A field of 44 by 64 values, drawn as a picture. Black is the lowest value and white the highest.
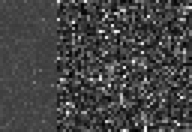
Grain: fine. Histogram: skewed, a long tail of high values. Slope: none. Odd rows or columns: none. Mirror symmetry: none. Seam: vertical, 30% of the way across, the left part calmer.
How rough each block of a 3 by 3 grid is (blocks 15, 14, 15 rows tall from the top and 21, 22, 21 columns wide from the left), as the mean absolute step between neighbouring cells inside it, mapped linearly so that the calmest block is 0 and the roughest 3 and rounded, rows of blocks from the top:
0 3 3 / 0 3 3 / 0 3 3
